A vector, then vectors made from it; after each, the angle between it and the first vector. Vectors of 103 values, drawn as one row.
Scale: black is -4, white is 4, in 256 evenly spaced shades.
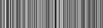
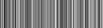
partly opposed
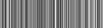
nearly opposite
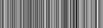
orthogonal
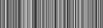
partly aligned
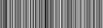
orthogonal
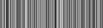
nearly parallel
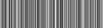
nearly opposite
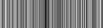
orthogonal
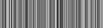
nearly opposite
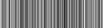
partly opposed
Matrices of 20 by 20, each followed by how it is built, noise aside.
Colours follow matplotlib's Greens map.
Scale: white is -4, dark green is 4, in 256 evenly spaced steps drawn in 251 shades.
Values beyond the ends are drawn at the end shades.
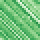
Toeplitz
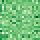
low rank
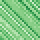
Toeplitz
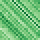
Toeplitz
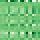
low rank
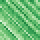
Toeplitz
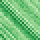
Toeplitz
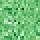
low rank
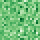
low rank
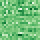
low rank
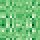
low rank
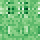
low rank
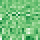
low rank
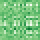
low rank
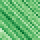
Toeplitz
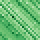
Toeplitz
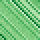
Toeplitz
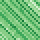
Toeplitz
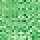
low rank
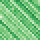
Toeplitz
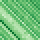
Toeplitz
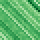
Toeplitz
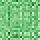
low rank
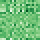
low rank
